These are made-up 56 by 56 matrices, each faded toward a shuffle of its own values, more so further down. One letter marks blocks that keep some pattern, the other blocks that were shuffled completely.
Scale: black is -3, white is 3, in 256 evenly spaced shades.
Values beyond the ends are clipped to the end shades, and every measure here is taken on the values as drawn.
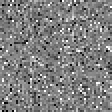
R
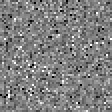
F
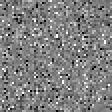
R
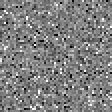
R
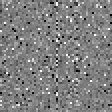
R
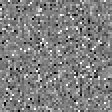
R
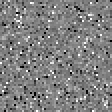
F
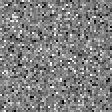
F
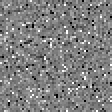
F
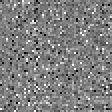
R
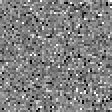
F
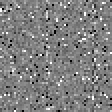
R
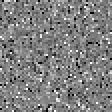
R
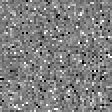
R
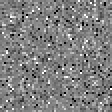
R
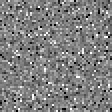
F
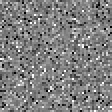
R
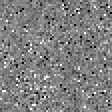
F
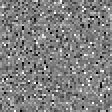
R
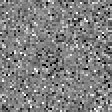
R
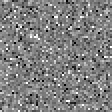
R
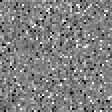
R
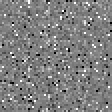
R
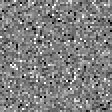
F
